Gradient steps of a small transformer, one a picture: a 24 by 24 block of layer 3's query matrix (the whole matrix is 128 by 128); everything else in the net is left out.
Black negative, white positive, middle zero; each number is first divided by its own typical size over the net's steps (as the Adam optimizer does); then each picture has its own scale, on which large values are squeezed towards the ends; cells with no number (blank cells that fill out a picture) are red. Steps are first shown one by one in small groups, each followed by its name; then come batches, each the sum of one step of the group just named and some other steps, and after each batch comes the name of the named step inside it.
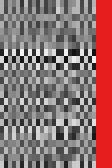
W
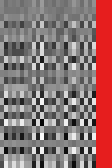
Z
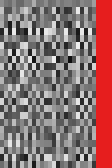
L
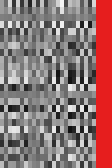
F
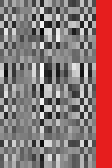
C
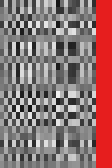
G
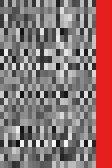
W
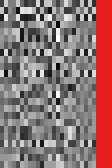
C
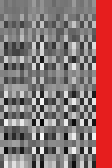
Z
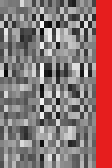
C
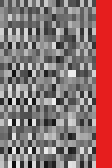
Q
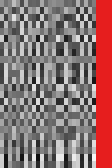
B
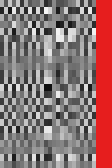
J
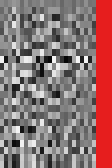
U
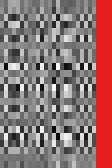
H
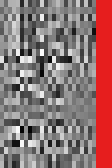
U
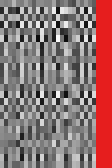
B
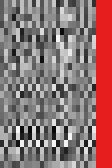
H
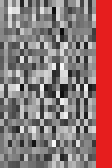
J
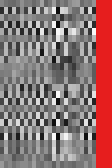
J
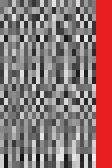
B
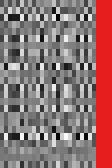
H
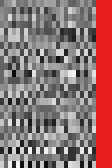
Q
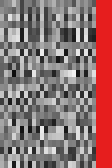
Q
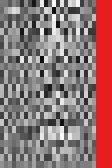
J
